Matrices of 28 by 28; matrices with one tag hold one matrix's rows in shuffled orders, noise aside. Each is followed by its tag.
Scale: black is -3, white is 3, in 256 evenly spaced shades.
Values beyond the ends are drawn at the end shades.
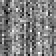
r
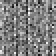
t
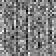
t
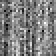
r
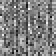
t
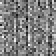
t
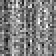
r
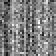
r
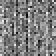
t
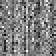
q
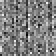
t
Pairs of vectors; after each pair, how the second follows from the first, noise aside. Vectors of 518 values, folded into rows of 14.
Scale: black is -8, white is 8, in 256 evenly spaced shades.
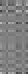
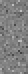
shuffled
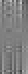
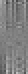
reversed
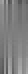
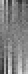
scaled up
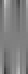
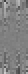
sign-scrambled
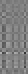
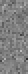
shuffled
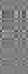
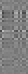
copied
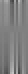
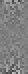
sign-scrambled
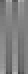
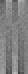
copied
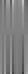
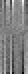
scaled up
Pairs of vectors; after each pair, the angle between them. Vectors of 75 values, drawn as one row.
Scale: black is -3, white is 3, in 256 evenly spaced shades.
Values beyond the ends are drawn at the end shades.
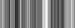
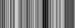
nearly opposite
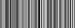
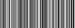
nearly opposite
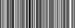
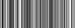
partly aligned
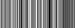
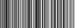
partly opposed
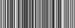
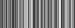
partly opposed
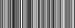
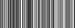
nearly parallel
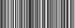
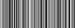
nearly opposite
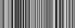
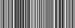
nearly parallel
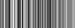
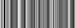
partly opposed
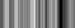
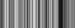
nearly parallel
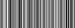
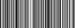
partly opposed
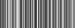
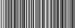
partly opposed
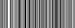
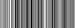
orthogonal
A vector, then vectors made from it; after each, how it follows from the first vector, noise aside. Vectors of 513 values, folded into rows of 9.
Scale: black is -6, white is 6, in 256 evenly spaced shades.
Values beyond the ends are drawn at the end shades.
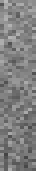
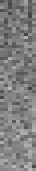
reversed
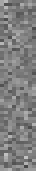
sign-scrambled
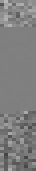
partly zeroed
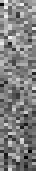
scaled up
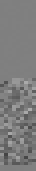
partly zeroed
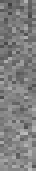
reversed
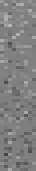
partly zeroed
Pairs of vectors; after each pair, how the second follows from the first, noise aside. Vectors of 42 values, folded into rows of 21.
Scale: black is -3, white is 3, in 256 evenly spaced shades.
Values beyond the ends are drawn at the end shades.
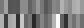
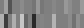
partly zeroed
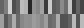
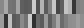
wrapped around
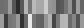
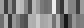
reversed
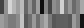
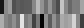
reversed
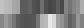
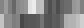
reversed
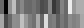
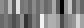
wrapped around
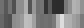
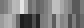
reversed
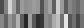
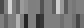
partly zeroed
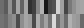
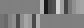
partly zeroed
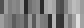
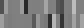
partly zeroed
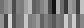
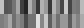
wrapped around
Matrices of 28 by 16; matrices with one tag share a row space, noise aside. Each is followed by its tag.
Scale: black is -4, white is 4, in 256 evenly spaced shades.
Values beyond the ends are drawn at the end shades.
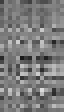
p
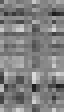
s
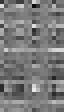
s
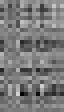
p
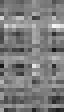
s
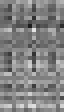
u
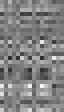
p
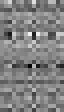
u
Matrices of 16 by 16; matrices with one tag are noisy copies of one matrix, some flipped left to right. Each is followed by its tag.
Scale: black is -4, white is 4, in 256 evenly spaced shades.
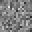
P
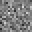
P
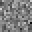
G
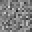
P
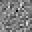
P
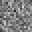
P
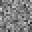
G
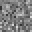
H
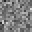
G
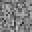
H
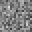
P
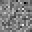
P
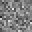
P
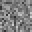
H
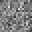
P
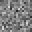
P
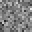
G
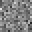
G
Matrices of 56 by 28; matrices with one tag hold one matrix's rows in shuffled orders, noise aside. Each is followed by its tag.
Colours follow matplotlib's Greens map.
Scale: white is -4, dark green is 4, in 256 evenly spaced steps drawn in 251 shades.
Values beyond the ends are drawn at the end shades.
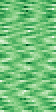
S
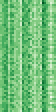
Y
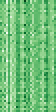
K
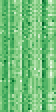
Y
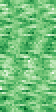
S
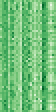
Y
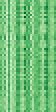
K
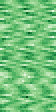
S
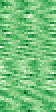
S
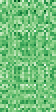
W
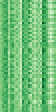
Y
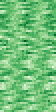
S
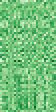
W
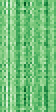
K
